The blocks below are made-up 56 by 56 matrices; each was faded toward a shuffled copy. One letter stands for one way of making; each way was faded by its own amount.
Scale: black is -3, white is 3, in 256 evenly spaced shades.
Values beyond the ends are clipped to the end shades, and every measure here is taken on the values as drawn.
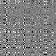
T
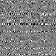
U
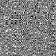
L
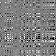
T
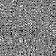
L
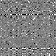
U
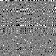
U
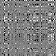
T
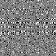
U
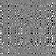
T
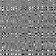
T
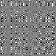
T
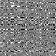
U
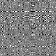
U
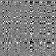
T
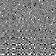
U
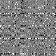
U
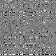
U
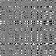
T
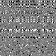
U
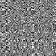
L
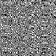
L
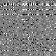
U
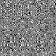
L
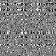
U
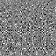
L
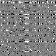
U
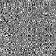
L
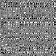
U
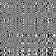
T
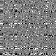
U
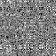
L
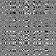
T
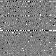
U
